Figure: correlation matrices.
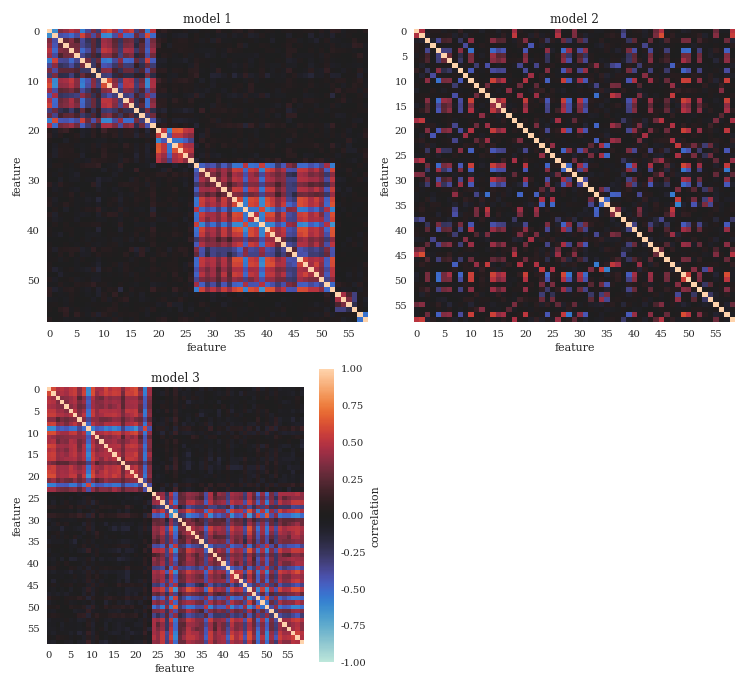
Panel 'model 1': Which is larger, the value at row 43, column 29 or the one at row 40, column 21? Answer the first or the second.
the first
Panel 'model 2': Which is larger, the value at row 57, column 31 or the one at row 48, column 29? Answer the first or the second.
the second
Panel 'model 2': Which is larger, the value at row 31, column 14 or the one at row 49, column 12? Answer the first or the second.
the second
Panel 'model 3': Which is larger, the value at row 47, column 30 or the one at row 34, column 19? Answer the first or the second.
the first
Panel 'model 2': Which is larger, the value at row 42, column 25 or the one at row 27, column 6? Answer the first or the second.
the second
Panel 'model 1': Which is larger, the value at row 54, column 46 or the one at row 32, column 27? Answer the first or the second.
the first
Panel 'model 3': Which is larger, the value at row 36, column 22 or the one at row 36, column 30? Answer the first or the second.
the first
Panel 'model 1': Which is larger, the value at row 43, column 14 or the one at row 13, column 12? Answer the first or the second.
the first
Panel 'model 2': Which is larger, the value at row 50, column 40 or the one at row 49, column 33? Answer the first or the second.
the first
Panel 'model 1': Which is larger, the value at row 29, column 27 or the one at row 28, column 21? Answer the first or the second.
the second
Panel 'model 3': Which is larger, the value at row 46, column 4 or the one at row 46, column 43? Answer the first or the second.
the second
